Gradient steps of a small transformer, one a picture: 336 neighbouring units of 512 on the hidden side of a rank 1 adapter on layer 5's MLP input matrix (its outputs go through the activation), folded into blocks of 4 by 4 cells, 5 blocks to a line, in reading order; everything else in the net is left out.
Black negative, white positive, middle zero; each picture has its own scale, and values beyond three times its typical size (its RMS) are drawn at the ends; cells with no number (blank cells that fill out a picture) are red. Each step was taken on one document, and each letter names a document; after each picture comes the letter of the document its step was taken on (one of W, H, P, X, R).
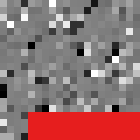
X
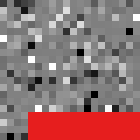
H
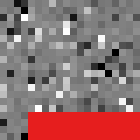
X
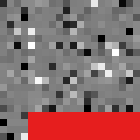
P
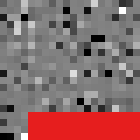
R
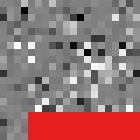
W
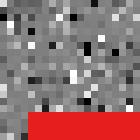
X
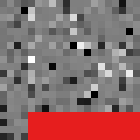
P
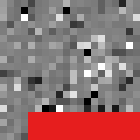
H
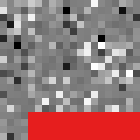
W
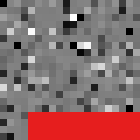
P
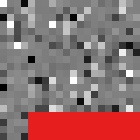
R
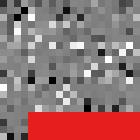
X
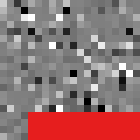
W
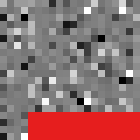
R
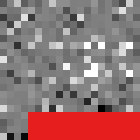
X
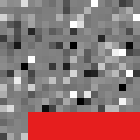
P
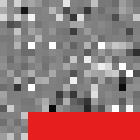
W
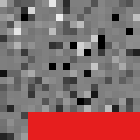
P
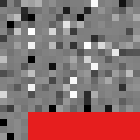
W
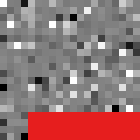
R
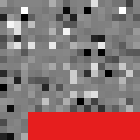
R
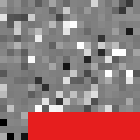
X
